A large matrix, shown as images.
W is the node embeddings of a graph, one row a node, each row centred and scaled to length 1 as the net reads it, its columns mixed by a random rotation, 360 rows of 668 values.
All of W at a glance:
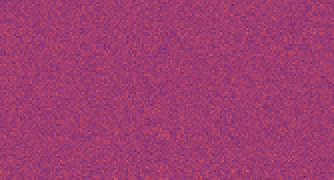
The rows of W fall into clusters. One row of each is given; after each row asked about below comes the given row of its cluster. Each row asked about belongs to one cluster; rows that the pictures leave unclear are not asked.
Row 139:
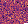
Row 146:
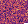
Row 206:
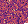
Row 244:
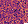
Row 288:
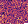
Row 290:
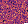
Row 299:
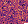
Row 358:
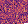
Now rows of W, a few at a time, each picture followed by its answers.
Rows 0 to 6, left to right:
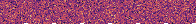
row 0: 290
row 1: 288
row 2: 206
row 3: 244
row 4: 288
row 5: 146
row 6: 146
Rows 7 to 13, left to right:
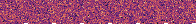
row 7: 290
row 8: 244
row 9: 206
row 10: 299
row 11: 206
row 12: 299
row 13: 244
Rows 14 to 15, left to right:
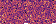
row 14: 288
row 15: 288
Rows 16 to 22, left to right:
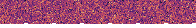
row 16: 288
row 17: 139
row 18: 244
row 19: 299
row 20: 288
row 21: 299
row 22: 288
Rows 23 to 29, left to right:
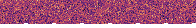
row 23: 146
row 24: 206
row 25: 290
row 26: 358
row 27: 146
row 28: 290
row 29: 146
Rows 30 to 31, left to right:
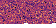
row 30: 290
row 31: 139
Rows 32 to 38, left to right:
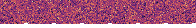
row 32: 299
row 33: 244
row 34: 358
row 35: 146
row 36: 299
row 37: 139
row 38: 146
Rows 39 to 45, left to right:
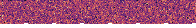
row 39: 288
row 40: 206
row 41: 244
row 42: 299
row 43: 288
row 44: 358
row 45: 288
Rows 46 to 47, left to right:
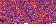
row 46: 299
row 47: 290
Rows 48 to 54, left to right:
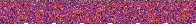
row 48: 299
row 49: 206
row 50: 358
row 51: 146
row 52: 288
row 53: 290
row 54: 146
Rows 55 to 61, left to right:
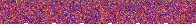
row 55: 290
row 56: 299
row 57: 139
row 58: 299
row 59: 139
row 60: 358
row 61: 146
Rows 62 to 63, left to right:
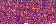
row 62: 206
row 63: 358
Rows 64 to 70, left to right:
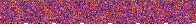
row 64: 299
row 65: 299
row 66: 299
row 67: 139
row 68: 244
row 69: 299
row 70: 139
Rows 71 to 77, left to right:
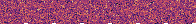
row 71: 244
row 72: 290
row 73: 290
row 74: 290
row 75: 358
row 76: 290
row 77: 206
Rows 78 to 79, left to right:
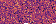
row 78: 146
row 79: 288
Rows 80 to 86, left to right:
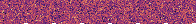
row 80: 290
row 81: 290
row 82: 139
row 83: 146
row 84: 146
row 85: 290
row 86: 358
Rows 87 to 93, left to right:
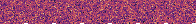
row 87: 139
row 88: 206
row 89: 299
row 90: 146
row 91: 299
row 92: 299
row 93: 146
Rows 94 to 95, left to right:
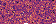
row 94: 139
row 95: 288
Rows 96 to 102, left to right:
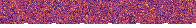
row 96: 299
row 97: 146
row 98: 146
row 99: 288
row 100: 206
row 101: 290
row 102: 244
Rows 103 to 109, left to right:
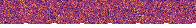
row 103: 244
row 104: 290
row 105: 288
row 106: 244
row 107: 244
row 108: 288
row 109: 288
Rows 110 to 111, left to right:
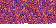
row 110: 358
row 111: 358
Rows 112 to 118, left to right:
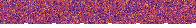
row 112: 206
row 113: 146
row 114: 139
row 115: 244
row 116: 139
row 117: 290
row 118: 146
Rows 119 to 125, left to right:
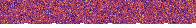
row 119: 358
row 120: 290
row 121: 206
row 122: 146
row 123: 288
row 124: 288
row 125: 244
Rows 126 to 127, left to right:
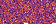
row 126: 244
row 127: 288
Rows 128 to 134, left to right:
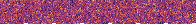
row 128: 146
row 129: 139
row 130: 358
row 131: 206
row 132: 244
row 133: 206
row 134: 139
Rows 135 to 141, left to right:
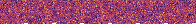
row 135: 358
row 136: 299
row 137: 244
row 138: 299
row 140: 139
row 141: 358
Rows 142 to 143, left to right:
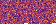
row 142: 206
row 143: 244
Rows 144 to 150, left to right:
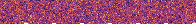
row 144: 299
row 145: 288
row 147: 139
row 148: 358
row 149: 206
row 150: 299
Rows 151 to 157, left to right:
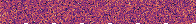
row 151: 288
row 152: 244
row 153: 146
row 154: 358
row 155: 146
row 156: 146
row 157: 358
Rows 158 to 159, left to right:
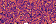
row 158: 299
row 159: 139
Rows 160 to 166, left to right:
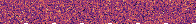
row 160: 139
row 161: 299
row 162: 290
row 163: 358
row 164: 299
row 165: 139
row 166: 146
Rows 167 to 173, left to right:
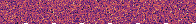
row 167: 290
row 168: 244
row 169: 146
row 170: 244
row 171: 206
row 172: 146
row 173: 290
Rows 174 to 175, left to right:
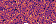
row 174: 290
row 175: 288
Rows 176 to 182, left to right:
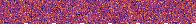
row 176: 244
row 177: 139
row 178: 358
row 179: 288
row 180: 299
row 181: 139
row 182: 244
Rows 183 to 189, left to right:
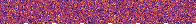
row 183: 206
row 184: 299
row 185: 288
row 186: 244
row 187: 288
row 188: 146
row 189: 206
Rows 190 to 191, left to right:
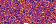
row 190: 244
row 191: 288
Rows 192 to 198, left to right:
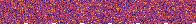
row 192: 244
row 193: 358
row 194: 244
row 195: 206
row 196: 358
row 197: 299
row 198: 299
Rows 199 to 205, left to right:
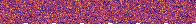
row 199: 290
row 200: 139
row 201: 244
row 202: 299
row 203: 206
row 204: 244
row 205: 206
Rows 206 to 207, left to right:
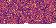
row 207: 290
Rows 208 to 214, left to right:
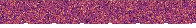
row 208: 139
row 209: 290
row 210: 288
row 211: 299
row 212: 146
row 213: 139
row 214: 358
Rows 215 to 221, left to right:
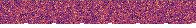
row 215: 358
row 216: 206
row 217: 299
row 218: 299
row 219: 290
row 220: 146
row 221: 139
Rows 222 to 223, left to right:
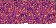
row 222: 358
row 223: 358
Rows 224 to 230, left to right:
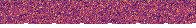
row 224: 358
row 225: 244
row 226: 288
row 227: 146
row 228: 299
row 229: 206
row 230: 358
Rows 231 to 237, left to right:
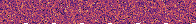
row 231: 290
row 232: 244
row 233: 358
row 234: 290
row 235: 290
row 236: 244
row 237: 290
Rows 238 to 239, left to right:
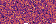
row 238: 139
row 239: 244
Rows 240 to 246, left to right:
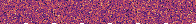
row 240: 206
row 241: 244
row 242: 288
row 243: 146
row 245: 206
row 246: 139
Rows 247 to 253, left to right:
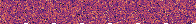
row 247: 288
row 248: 244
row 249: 358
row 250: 139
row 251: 139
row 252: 244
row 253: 206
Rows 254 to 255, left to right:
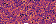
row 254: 358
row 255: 288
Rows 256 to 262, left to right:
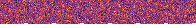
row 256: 358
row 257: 146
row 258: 290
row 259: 146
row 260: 290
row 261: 206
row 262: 358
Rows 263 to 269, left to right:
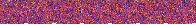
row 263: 206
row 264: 299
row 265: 244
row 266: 358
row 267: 358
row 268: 139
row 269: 358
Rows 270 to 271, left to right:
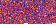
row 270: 139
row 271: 358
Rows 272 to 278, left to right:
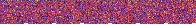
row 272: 206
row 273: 206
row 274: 299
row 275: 139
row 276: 146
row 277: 206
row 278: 244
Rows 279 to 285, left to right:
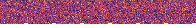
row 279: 206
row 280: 146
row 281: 139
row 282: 299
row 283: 244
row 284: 244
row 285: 146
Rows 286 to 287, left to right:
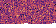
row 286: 358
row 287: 290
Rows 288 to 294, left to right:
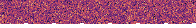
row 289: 146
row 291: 299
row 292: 299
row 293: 206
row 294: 244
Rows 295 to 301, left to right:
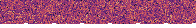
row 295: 139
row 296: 358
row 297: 288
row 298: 288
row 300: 244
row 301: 288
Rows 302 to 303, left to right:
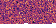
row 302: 139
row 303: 244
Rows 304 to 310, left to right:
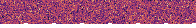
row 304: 139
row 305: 290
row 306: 146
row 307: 206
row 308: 299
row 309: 288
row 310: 288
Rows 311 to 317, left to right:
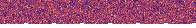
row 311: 206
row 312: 244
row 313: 358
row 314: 244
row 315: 288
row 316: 139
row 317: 290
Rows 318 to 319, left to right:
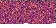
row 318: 146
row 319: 290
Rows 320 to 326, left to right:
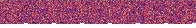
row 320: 146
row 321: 244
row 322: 244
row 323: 244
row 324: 146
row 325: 139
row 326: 299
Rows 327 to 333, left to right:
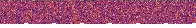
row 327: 206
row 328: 290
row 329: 299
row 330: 290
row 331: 358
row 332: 146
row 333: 206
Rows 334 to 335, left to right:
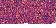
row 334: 358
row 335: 206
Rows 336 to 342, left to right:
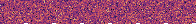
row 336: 139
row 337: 290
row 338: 288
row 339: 358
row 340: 139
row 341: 139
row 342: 139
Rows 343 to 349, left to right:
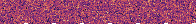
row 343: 299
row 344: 146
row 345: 290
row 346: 139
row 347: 146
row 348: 206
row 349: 290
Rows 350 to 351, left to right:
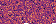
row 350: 139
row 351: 288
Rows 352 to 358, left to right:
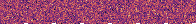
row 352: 206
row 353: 146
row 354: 206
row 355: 146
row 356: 358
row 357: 206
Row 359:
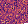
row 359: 358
